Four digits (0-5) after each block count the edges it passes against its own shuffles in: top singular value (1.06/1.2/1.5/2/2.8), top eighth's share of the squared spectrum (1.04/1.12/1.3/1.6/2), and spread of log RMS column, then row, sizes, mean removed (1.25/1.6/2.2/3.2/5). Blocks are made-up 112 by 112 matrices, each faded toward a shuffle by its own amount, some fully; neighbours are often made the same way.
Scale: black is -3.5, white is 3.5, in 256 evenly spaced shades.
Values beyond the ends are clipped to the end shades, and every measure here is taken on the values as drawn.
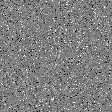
0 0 0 0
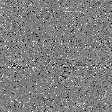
4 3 1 2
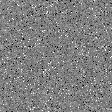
3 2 0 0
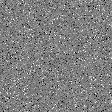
1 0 0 0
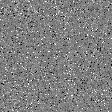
2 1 0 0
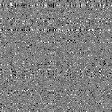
4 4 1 3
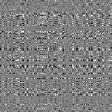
5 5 3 4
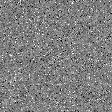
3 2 0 0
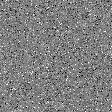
2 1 0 0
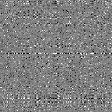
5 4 2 3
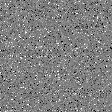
3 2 0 1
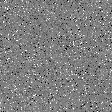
2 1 0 0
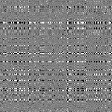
5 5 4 4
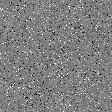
2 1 0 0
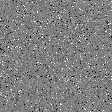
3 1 0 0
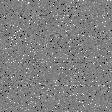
3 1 0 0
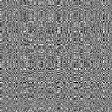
5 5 4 4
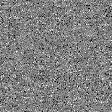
3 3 1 1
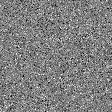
0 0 0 0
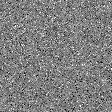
0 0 0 0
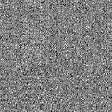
4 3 2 2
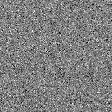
3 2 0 0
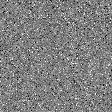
2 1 0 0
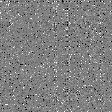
3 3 2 1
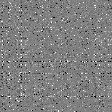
4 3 2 2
